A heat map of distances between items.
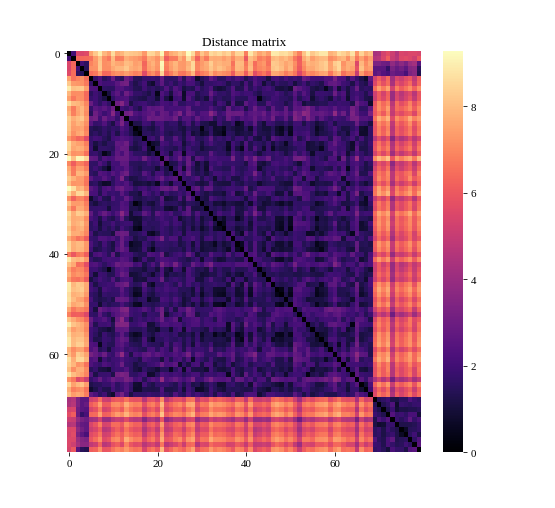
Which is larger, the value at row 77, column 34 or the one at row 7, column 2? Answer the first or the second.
the second
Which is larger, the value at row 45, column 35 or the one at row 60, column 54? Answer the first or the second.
the second
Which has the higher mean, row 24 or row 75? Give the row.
75
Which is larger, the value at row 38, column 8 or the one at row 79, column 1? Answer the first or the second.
the second
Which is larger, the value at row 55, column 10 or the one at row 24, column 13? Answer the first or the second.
the second
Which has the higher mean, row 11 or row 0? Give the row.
0
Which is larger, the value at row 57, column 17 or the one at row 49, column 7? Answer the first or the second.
the first
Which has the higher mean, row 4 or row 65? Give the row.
4
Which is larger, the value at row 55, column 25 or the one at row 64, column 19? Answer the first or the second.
the first
